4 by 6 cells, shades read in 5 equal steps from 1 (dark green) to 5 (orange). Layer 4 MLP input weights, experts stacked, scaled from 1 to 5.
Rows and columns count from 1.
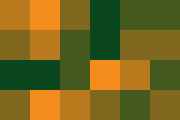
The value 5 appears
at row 1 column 2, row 3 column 4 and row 4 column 2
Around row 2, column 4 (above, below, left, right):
1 5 2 3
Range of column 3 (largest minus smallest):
2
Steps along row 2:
up down down up same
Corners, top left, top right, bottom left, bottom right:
4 2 3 3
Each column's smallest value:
1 1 2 1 2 2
